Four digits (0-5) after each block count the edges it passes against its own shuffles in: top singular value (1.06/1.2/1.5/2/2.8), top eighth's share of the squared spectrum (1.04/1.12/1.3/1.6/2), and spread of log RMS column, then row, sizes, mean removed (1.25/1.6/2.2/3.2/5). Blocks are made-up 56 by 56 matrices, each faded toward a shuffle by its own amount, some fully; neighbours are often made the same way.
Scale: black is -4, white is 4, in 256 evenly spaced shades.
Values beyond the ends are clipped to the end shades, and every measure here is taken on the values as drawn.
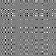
5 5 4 4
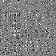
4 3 1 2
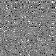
4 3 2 2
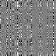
4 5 4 2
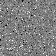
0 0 0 0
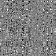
3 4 3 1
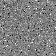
0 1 0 0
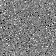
0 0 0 0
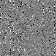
2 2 2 0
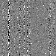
3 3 3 0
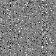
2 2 2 0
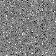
1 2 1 0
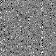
2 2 2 0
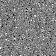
0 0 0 0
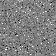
0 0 0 0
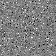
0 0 1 0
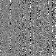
2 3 3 0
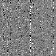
3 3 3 0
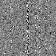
2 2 3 0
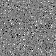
0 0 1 0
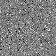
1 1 0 0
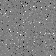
2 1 0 0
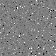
2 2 1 0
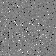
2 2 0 0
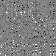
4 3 1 1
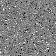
1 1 0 0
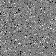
2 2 1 1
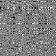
4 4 1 3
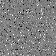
1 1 0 0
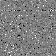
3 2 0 1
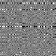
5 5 2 3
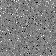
1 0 0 0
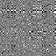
4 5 2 3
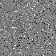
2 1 0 0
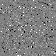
3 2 0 1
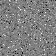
0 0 0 0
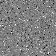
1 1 0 0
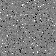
2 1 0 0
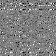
4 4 1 2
